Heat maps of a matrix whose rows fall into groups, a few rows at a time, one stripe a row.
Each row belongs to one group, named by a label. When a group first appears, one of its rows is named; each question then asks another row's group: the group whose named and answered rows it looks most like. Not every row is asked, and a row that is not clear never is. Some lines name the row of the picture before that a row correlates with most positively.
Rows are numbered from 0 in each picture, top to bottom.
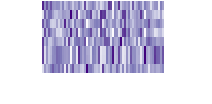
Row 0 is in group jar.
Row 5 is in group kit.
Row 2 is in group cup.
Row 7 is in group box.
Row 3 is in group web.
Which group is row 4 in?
cup
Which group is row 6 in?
kit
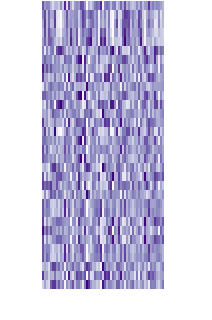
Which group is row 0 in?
cup
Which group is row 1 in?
web
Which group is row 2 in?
web
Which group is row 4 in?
web
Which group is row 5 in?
kit
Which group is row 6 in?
jar
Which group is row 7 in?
jar
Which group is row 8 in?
cup
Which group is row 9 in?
box
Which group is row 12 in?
box
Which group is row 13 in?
cup
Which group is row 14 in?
web
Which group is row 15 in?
jar
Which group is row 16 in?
cup
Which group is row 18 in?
box
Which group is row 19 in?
kit
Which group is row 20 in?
jar
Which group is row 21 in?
box
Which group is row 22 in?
cup
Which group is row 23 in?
cup
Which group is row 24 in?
kit
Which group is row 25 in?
jar
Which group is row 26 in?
kit
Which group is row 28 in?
cup
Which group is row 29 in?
box
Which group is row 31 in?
box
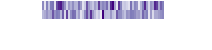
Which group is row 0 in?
kit
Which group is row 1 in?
box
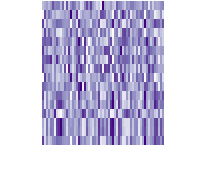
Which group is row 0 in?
box
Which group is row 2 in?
kit
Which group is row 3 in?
web
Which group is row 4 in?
jar
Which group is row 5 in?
cup
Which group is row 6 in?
jar
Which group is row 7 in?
cup
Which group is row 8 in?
web
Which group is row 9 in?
jar
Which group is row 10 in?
kit
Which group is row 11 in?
kit
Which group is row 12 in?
web
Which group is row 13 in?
kit
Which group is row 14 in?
kit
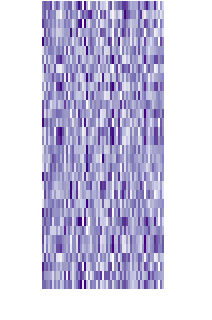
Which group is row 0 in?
jar
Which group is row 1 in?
web
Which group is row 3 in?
web
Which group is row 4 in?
jar
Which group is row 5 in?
box
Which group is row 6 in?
kit
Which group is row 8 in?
box
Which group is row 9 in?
kit
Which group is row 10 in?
box
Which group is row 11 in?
cup
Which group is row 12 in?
kit
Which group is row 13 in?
jar
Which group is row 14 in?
kit
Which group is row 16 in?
box
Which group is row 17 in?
box
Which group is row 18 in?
box
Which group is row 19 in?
jar
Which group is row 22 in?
box
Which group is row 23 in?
jar
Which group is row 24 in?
jar
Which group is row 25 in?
cup
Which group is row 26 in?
kit
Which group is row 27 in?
kit
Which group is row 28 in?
web
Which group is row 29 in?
jar
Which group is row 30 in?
cup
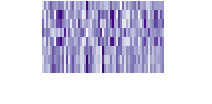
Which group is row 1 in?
kit
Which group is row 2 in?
kit
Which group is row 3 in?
cup
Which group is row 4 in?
kit
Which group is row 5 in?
box
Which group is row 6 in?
box
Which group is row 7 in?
box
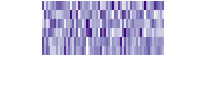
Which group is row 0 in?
kit
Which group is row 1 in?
web
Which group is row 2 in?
box
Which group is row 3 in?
web
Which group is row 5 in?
cup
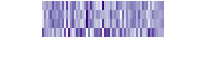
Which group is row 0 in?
box
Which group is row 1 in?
box
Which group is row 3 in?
cup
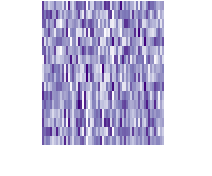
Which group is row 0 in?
cup
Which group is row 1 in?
jar
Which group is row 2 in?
web
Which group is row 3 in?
box
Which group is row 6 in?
web
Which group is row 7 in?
box
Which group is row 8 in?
box
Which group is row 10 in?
jar
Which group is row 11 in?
jar
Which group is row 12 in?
cup
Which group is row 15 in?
cup
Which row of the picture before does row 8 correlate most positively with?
2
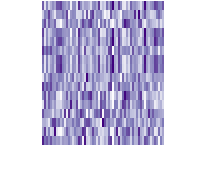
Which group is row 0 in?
kit
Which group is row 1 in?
box
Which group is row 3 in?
kit
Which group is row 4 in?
kit
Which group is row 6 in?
kit
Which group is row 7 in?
kit
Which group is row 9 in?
jar
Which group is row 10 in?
web
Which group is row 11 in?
web
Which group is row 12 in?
cup
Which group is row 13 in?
box
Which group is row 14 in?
web
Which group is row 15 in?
jar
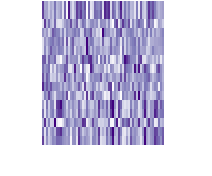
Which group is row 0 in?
cup
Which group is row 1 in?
cup
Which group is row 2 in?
web
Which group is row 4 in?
box
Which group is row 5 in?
box
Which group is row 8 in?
cup
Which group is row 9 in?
jar
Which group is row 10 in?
box
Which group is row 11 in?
kit
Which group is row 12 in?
kit
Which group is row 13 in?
web
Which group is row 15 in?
kit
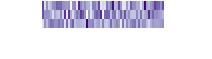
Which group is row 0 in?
kit
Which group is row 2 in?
box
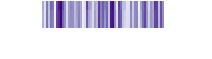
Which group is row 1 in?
kit
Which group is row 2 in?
kit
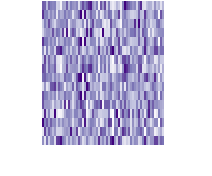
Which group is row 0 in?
web
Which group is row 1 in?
jar
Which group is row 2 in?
box
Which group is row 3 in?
box
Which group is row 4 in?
jar
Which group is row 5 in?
kit
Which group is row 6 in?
web
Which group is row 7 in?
web
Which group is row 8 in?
jar
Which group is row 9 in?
box
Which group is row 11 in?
cup
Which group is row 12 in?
web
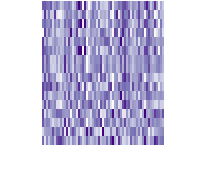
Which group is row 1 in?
web
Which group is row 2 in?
jar
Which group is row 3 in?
web
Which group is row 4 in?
cup
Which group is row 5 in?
jar
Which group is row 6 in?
cup
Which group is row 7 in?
cup
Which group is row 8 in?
web
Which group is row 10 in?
cup
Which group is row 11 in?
web
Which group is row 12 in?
kit
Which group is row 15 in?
kit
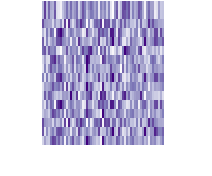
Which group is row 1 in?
web
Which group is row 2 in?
cup
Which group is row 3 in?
kit
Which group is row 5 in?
web
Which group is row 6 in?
box
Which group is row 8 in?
kit
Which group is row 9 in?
box
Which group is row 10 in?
web
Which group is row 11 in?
kit
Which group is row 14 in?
kit
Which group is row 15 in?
box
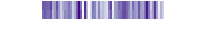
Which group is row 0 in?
jar
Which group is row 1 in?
jar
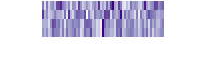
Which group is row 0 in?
kit
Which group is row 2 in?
box
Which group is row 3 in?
box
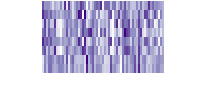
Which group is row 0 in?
cup
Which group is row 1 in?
jar
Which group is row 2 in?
web
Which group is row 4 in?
jar
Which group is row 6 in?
box
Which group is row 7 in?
box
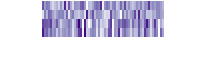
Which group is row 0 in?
cup
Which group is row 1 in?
box
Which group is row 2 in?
jar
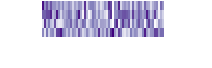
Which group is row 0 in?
jar
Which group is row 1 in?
jar
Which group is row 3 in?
kit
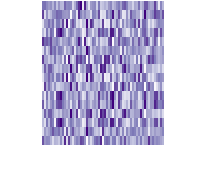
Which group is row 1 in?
kit
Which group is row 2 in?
box
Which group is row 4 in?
jar
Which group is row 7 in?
web
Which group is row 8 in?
box
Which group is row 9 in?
web
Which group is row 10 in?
kit
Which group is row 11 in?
kit
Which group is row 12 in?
web
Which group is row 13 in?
kit
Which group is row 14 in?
box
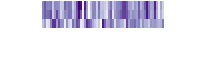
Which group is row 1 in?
jar
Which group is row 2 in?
box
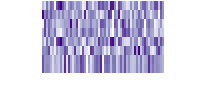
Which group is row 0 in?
kit
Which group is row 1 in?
jar
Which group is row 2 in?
web
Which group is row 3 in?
web
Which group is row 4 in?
kit
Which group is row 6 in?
cup
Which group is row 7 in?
cup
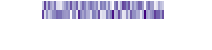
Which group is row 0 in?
web
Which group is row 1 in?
kit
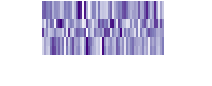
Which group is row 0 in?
jar
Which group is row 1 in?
jar
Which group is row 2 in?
kit
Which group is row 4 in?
box
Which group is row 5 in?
box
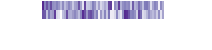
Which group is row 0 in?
jar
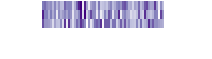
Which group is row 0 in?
jar
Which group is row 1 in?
jar
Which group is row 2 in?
cup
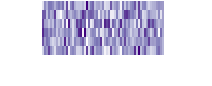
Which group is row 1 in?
web
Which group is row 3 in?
jar
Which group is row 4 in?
cup
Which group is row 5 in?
box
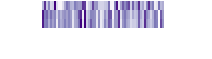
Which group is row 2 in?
jar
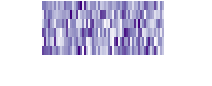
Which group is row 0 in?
jar
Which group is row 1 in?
web
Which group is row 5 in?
jar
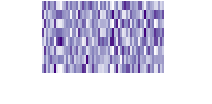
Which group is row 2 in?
web
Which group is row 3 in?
kit
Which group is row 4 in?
kit
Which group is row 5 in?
web
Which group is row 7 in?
web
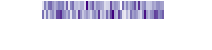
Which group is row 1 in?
kit
